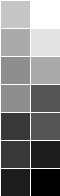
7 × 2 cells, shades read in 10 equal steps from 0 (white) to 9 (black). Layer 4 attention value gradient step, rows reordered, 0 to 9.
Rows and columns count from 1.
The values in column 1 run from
2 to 8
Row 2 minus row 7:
-5 -8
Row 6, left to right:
7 8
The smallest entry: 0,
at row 1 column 2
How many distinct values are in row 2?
2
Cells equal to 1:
1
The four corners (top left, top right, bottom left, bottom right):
2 0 8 9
